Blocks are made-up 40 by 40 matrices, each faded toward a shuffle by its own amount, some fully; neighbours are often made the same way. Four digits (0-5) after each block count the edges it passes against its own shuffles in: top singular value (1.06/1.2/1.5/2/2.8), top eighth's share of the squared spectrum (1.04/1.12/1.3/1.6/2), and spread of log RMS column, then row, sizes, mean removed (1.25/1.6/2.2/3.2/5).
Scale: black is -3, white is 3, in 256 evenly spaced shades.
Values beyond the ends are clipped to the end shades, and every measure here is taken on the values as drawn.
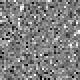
1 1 0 0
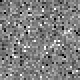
1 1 0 0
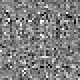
3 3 1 2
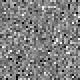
1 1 0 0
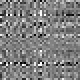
4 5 3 3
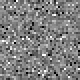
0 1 0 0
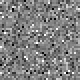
2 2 0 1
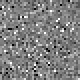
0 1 0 0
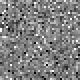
1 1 0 0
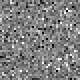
1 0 0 0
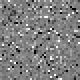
0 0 1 0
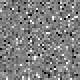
2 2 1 0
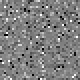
2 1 0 0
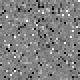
2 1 0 0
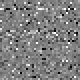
2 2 0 2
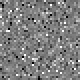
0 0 0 0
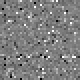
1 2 0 0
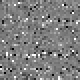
2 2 0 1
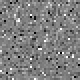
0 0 0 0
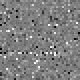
2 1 0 0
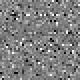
2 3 0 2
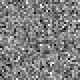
1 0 0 0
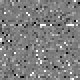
2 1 0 0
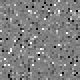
1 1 0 0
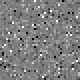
0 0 0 0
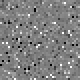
0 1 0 0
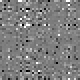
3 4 2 2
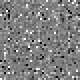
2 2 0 1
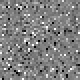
2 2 0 1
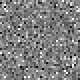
1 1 0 0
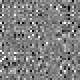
4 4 3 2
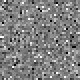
0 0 0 0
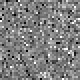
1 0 0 0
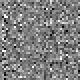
1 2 3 0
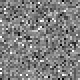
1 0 0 0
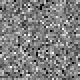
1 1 1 0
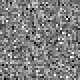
0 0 0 0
